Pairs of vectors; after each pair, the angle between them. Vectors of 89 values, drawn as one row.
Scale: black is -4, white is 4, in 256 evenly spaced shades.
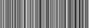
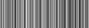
nearly parallel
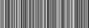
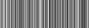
orthogonal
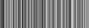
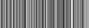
partly aligned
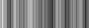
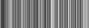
partly opposed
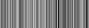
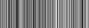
nearly opposite
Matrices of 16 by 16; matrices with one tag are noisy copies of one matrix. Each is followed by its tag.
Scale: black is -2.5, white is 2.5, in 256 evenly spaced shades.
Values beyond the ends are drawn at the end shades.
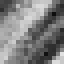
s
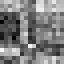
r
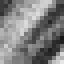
s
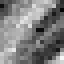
s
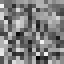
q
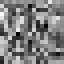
q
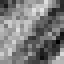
s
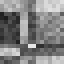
r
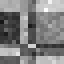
r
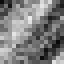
s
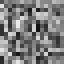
q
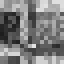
r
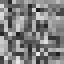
q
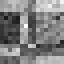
r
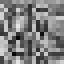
q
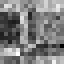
r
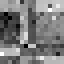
r
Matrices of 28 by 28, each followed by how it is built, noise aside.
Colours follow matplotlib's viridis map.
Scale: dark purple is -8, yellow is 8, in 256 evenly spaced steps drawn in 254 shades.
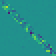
banded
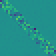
banded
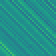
Toeplitz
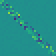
banded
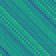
Toeplitz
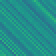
Toeplitz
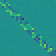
banded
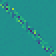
banded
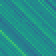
Toeplitz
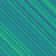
Toeplitz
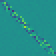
banded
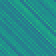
Toeplitz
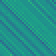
Toeplitz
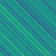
Toeplitz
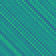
Toeplitz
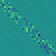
banded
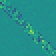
banded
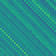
Toeplitz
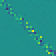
banded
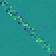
banded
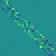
banded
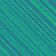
Toeplitz
